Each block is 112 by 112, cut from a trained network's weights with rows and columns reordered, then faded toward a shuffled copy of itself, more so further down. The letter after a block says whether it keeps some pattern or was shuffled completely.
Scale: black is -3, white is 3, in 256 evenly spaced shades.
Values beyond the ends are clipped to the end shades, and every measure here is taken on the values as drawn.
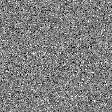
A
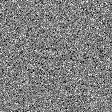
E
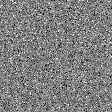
E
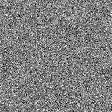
A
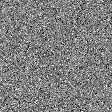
E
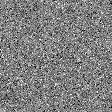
E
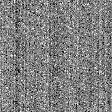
A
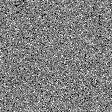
E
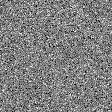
E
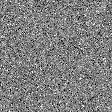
E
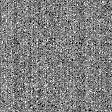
A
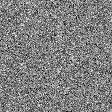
E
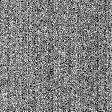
A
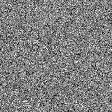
A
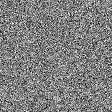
E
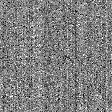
A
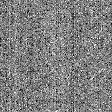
A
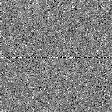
A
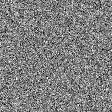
E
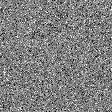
E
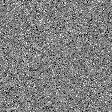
E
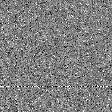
A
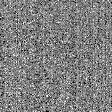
A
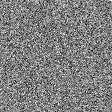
E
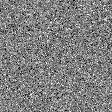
E
